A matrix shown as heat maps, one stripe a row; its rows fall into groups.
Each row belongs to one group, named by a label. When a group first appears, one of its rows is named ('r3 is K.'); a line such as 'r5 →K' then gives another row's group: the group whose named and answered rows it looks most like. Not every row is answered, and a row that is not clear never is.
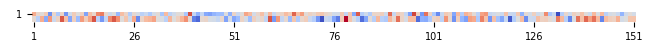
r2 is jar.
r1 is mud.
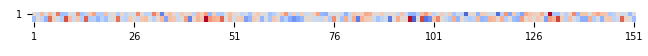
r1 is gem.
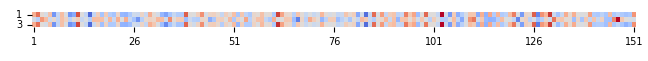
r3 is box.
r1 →box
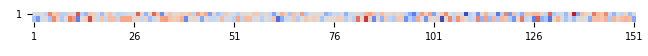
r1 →gem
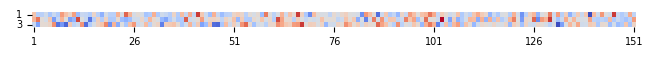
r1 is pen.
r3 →mud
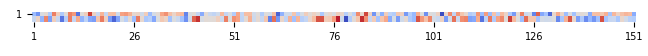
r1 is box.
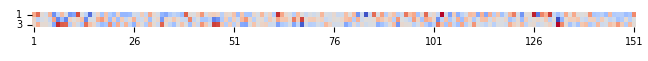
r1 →box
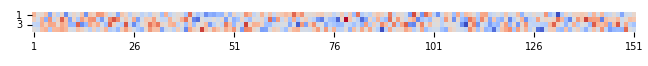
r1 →mud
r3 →gem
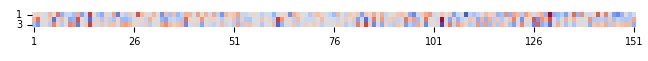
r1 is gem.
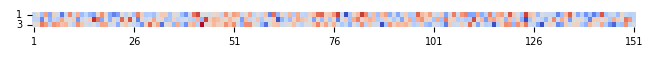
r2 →pen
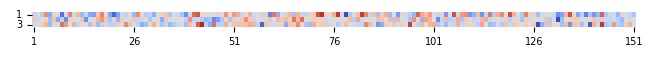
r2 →mud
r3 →pen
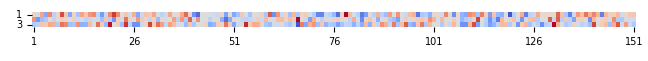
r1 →jar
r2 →pen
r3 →gem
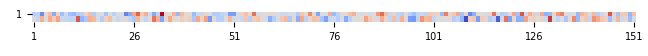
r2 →gem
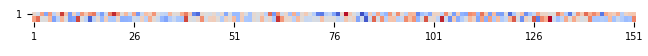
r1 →jar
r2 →box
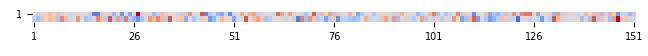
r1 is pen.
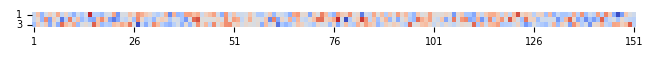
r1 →gem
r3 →pen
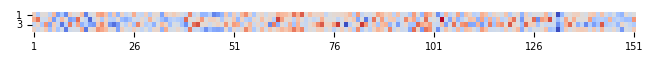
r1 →mud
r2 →box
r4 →mud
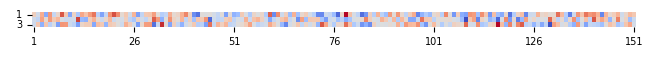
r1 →jar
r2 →gem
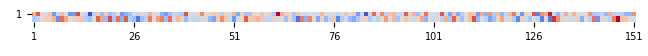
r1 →box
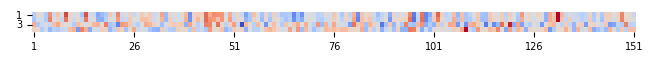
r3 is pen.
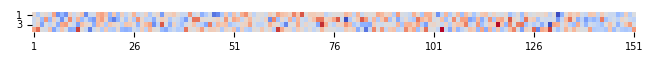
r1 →mud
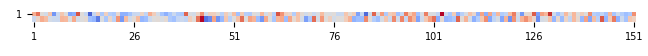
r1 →box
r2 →pen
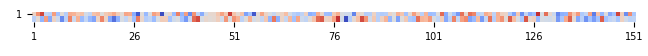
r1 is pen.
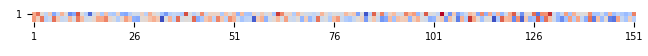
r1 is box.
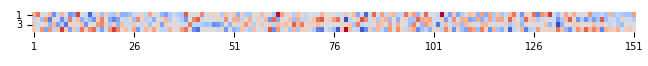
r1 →box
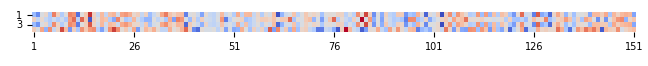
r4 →jar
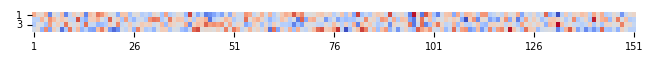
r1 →mud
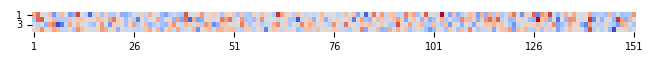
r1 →box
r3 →mud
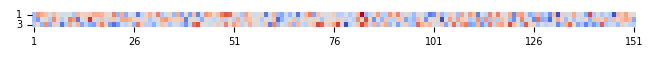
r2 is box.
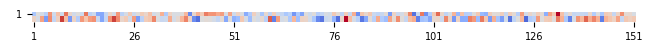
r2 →jar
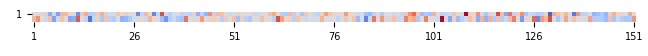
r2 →box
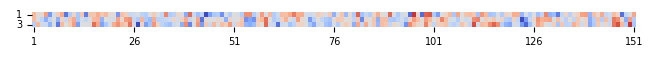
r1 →mud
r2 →pen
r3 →pen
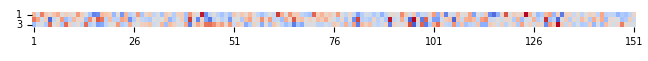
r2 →mud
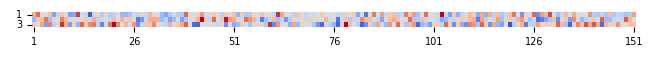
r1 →box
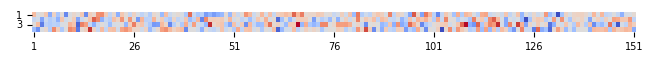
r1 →mud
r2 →pen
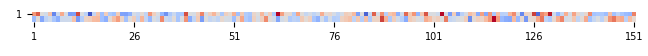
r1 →box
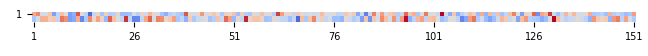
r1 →box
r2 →gem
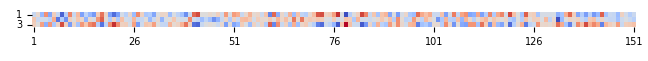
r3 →jar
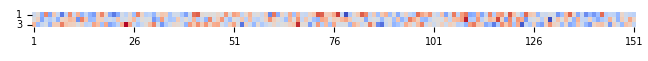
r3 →pen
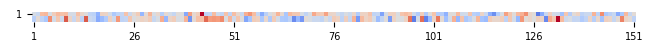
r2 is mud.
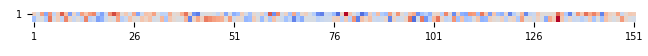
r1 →jar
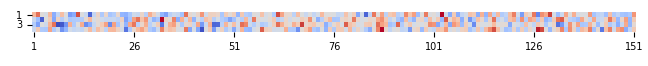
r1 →box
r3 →mud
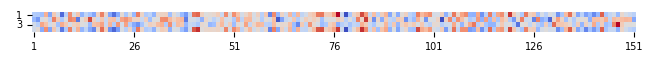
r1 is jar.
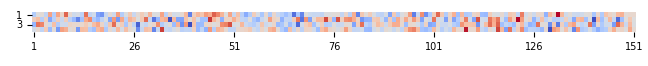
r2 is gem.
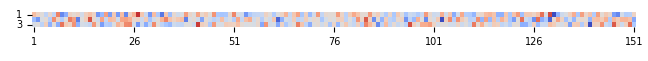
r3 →pen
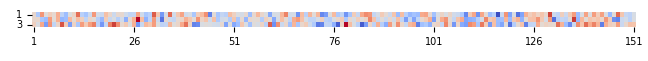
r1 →gem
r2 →gem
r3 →jar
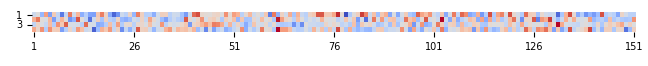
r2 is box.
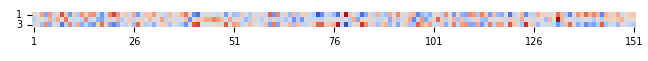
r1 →jar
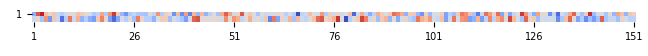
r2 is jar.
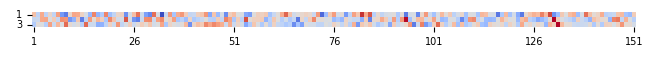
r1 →gem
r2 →gem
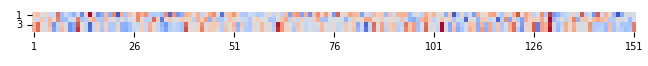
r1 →gem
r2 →gem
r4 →box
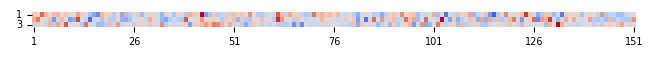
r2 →box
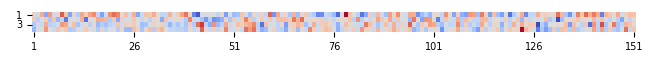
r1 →jar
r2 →mud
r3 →pen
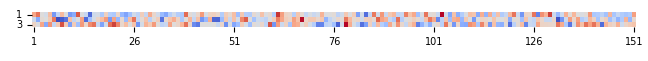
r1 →box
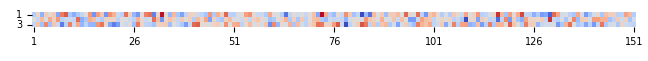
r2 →gem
